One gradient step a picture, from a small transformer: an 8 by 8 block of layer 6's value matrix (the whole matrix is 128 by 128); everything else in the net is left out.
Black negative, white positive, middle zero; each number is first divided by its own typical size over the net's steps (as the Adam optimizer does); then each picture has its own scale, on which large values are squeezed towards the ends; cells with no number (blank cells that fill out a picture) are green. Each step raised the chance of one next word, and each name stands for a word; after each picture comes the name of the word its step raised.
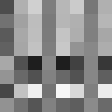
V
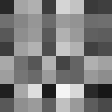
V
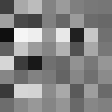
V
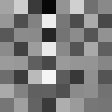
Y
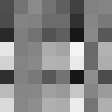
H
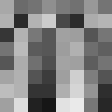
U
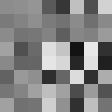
H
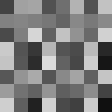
H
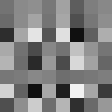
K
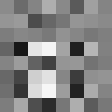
Y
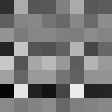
V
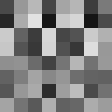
H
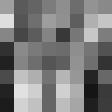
U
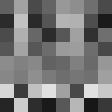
K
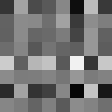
V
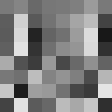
K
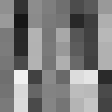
U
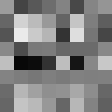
K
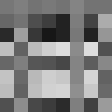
Y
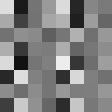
U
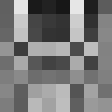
H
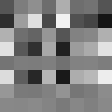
Y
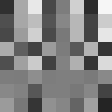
H
